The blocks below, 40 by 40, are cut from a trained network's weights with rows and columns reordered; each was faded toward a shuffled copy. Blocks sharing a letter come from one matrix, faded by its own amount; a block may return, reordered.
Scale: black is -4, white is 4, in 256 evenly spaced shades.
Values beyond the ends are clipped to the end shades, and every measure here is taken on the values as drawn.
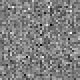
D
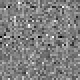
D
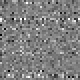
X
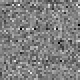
D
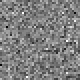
D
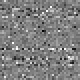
X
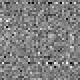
X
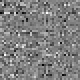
X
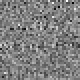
D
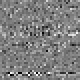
X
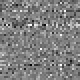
X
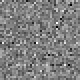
D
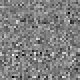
D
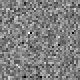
D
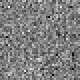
D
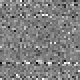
X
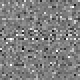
X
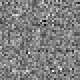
D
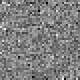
D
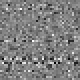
X
